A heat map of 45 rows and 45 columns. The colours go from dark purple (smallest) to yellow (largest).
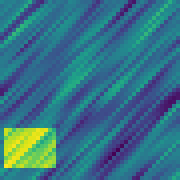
Odd patch: higher, in the bottom left. Mirror symmetry: none. Average level on the scale: 40%. Histogram: skewed, a long tail of high values. Ninth with the highest average: bottom left.
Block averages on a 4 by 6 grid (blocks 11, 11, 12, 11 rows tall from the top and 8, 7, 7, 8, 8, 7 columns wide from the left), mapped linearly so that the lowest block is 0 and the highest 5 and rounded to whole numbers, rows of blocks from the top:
211112 / 112121 / 121100 / 541012
